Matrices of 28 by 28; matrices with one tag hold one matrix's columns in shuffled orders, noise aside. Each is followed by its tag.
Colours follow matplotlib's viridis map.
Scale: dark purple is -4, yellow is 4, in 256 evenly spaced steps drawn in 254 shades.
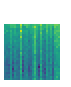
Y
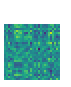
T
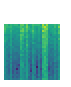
Y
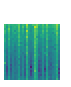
Y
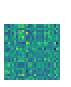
T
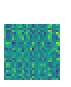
T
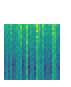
Y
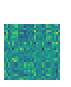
T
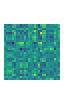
T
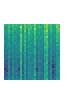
Y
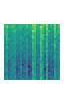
Y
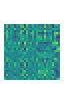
T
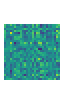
T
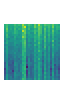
Y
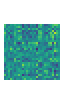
T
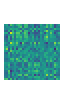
T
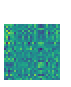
T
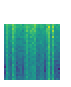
Y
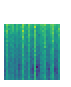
Y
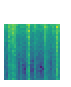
Y
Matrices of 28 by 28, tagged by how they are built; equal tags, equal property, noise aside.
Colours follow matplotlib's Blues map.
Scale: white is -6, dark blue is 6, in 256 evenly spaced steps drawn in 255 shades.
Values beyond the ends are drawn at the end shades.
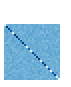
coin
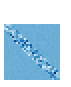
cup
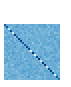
coin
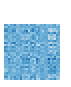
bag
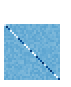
coin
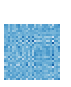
bag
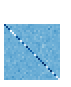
coin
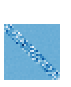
cup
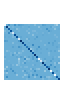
coin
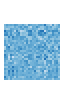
bag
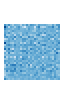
bag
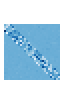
cup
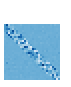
cup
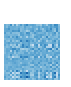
bag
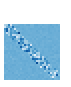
cup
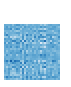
bag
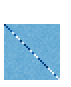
coin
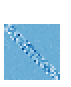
cup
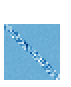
cup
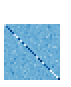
coin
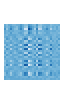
bag
